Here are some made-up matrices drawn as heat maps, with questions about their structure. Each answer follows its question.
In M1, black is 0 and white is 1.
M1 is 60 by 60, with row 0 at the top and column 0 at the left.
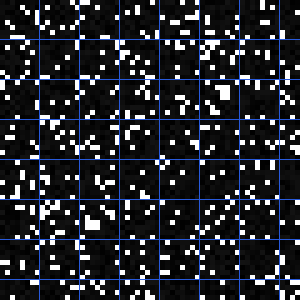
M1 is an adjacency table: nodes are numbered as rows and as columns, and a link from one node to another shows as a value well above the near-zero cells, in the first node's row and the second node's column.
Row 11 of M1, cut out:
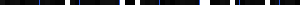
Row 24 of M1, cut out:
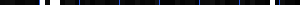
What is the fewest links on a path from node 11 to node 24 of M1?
1
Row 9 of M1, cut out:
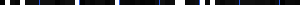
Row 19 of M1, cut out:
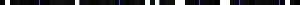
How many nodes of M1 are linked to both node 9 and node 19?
4
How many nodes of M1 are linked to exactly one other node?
0
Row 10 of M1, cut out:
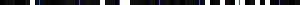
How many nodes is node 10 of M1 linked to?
10
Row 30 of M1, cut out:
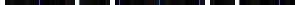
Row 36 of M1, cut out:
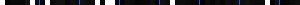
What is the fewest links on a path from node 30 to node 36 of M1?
2
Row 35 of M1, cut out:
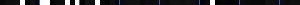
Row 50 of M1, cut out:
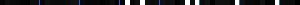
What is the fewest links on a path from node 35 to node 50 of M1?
4
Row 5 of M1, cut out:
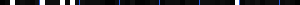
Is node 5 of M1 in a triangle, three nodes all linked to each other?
no
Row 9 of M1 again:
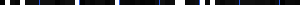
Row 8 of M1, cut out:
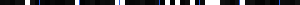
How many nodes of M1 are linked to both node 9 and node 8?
4
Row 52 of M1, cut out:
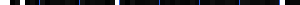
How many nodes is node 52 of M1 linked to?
5
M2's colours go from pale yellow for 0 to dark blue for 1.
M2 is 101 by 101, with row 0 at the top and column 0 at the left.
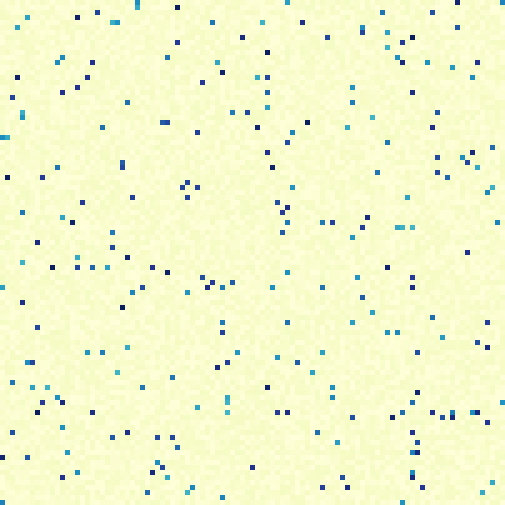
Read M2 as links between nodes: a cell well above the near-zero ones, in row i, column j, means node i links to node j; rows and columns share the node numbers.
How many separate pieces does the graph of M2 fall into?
3
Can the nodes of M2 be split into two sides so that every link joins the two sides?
no
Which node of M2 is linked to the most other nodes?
node 82
